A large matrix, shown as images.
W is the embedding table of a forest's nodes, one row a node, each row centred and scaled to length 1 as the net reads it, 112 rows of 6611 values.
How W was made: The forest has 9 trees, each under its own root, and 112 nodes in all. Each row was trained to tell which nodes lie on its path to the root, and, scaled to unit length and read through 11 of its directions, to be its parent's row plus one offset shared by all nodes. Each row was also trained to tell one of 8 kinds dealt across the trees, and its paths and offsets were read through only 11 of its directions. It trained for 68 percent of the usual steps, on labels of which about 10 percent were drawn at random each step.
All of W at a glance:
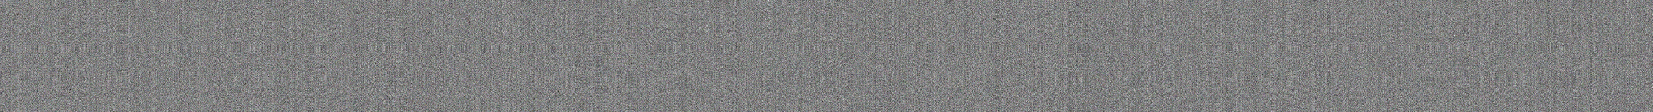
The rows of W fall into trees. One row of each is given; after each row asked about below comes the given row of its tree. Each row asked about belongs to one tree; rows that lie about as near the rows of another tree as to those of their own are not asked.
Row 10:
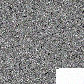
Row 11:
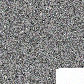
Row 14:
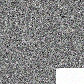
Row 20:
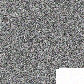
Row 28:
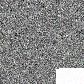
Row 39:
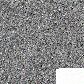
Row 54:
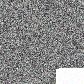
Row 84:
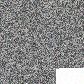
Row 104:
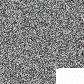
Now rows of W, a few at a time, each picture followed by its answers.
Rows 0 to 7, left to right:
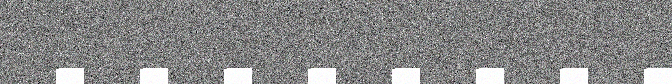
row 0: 28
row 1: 28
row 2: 104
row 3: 28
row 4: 10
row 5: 11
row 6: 54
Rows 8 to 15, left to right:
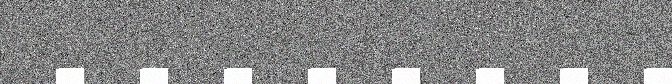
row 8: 14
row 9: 20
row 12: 20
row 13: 28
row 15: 11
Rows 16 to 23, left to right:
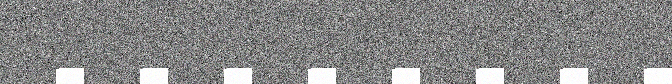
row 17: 11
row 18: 10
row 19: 39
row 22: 28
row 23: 10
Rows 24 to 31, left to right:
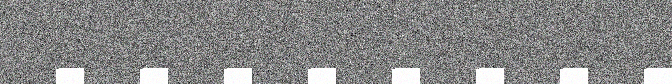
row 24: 10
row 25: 20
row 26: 84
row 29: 104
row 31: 20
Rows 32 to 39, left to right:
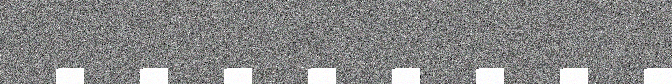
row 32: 11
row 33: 39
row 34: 10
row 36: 39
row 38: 14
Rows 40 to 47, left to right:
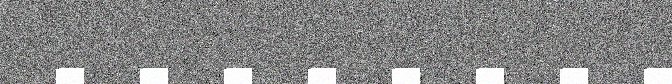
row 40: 54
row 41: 14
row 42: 11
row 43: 20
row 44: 104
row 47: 20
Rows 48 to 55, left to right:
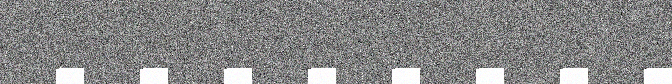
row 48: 20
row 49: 39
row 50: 11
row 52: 20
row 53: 14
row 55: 84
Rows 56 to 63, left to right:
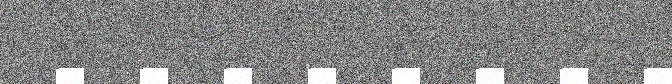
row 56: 104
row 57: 39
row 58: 11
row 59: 11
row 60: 104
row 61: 39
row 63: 84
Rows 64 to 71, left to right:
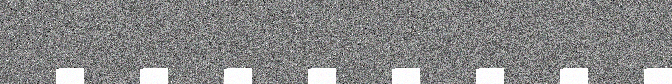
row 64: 28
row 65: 54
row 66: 54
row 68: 14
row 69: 54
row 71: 10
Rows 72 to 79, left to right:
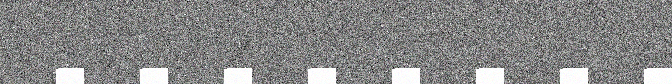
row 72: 11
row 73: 11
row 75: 10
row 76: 11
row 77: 10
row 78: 84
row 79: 10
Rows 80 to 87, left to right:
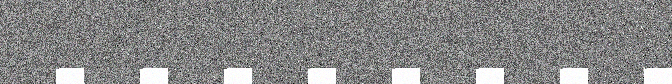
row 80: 84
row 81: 20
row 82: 54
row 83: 84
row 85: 20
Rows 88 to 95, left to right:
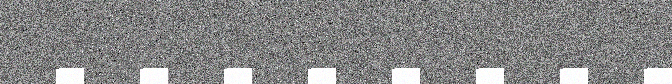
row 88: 54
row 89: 39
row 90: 20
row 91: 20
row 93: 10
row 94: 14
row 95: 39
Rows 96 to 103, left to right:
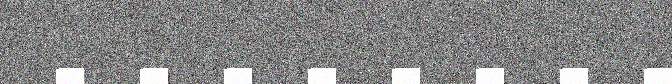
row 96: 28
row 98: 11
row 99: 11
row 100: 14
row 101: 39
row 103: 104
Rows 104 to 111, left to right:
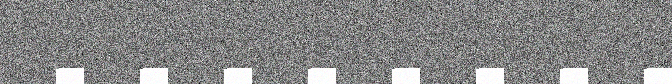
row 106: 104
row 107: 54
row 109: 10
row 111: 20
